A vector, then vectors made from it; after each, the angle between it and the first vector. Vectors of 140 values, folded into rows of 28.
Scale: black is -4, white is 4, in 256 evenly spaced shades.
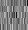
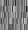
partly opposed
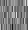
nearly opposite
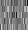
nearly parallel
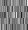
nearly opposite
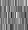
partly opposed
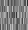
nearly parallel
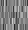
partly aligned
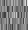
nearly opposite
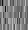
orthogonal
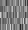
partly aligned
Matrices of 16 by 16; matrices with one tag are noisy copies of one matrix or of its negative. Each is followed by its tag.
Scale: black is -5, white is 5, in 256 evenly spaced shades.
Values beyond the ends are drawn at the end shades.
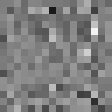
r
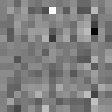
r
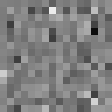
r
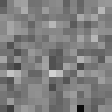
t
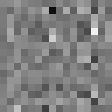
r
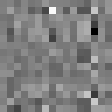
r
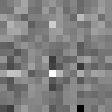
t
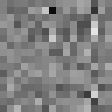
r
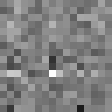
t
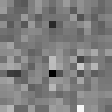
t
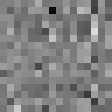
r
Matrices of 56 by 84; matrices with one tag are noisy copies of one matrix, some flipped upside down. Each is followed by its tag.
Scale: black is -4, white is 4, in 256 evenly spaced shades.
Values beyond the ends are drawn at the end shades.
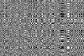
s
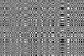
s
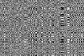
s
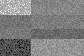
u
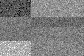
u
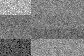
u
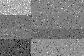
u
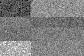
u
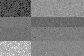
u
